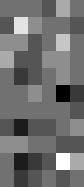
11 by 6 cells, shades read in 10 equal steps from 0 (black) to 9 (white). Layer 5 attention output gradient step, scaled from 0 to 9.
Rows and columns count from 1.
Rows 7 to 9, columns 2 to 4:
4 4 4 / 1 3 3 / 5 4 4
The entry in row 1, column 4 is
3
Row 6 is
4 4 5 4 0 2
